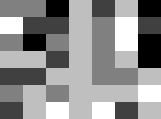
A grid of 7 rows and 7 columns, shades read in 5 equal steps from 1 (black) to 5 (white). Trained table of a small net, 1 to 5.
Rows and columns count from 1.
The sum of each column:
22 20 20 28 23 27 18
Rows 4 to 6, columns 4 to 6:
4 3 4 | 4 3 3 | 4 4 4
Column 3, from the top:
1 2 3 2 4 3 5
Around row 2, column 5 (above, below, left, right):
2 3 4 5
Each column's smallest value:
2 1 1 4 2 2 1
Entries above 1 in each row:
5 7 5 6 7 7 7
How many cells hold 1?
5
